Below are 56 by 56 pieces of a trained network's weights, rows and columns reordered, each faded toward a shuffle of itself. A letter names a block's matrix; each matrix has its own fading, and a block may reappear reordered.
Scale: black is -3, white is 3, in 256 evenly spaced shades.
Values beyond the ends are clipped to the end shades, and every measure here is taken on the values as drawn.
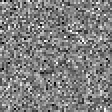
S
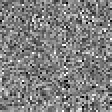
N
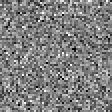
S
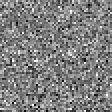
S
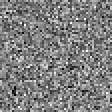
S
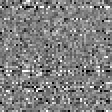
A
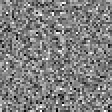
N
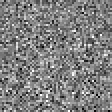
N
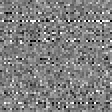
A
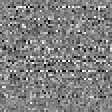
A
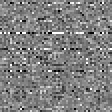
A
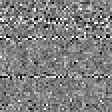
A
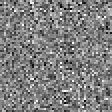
N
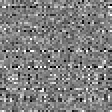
A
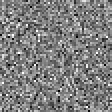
N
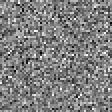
S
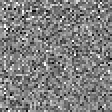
N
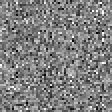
N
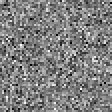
S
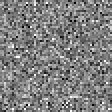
N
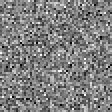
S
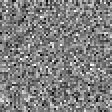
S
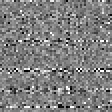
A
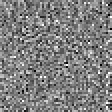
N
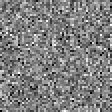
N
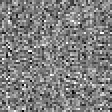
N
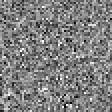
N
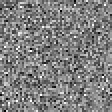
S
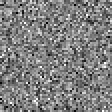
S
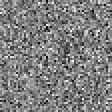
N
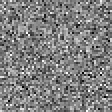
S
